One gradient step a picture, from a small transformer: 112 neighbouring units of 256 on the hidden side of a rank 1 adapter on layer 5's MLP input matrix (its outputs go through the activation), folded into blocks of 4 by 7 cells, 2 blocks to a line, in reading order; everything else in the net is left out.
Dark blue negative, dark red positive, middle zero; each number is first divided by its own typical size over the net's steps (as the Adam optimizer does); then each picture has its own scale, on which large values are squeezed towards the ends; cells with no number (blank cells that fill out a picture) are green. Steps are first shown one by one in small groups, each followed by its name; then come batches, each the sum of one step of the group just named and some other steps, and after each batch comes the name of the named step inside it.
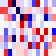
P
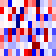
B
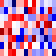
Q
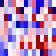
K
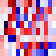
B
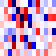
P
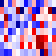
K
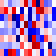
B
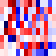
B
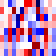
B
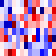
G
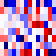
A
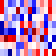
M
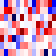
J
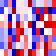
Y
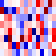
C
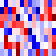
Y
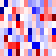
Y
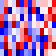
G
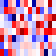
J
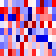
Y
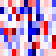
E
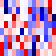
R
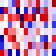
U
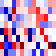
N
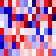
U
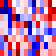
R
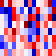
E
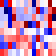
R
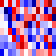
N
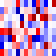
U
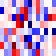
E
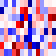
N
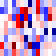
R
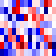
N
